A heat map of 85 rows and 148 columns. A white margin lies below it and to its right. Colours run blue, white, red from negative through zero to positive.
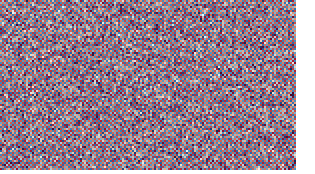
The field is checkered. No row or column stands out. The values fall into two levels. No overall slope runs across the table. No seam splits the table. On average the colour sits 50% of the way up the scale.
